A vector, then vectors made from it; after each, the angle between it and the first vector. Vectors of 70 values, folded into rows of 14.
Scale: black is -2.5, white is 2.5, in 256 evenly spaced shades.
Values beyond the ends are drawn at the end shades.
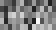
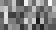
nearly opposite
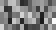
orthogonal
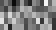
partly aligned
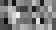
partly aligned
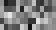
partly aligned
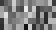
partly opposed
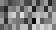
nearly parallel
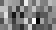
nearly opposite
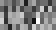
nearly parallel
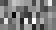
partly opposed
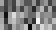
nearly parallel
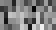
nearly parallel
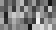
nearly parallel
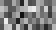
partly opposed
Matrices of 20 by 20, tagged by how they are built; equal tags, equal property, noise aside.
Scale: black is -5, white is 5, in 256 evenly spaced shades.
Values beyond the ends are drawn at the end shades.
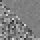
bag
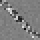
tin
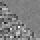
bag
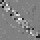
tin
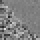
bag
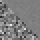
bag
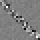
tin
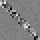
tin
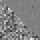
bag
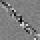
tin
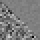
bag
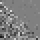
bag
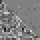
bag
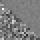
bag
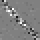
tin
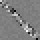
tin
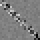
tin
